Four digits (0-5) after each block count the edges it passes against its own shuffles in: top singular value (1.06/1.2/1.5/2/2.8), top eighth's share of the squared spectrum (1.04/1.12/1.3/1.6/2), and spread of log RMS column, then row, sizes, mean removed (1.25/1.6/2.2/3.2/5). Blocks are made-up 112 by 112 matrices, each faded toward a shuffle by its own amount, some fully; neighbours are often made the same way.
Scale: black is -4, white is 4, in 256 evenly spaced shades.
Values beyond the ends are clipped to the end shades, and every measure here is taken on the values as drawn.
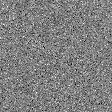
0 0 0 0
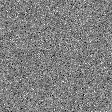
0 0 0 0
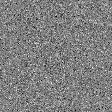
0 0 1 0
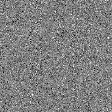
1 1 2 0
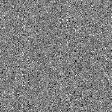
1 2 3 0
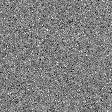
0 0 0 0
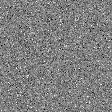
0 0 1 0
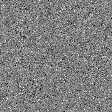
0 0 0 0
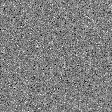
0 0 0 0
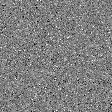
0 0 0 0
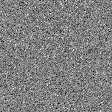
0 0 0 0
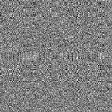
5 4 3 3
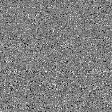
1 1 0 3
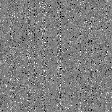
2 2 3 0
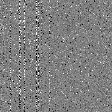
3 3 3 0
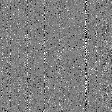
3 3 3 0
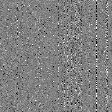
3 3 3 0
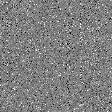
1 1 2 0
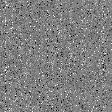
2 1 2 0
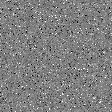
2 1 0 1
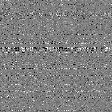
4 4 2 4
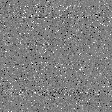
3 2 0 2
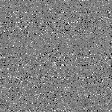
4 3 1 3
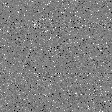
2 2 0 1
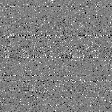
4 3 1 3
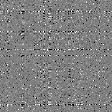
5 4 3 3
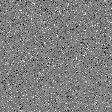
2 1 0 0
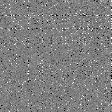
4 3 2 2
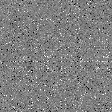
3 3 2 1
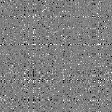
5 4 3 3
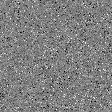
2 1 0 0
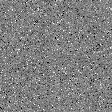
2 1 0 0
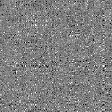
4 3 2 2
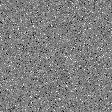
1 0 0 0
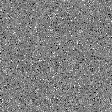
3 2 1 1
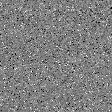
2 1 0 0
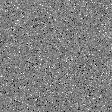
2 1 0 0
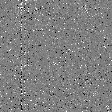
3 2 2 1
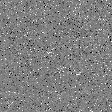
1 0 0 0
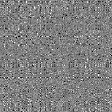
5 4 2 3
